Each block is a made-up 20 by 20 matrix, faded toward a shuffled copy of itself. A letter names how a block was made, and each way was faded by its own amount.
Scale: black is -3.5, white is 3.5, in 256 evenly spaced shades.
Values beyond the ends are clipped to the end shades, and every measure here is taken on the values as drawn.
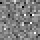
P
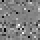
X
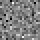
P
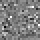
P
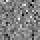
P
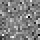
P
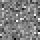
P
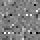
X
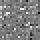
X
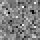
P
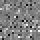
X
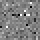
X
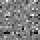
X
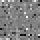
X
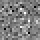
X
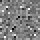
P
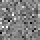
P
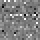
X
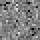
P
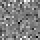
P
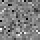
X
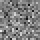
P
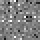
X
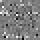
X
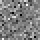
P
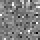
X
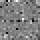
X
